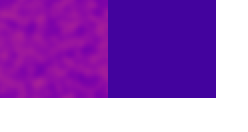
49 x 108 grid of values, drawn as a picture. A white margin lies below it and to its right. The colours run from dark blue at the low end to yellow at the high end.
It is made of 1 by 2 panels. Panel 1,1: low, blotchy, faint in contrast. Panel 1,2: very low, flat.
